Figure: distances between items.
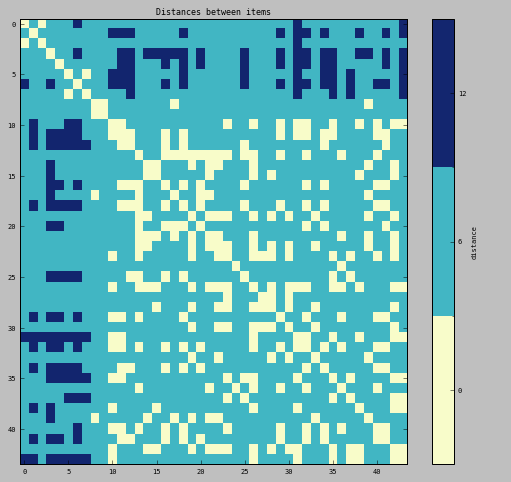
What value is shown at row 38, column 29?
6
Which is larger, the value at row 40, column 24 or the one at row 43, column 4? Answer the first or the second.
the second
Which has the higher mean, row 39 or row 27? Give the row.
27
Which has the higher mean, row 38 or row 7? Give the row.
7
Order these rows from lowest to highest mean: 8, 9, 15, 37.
15, 8, 37, 9
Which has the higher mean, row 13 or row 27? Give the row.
27
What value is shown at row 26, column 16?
6
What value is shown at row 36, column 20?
6
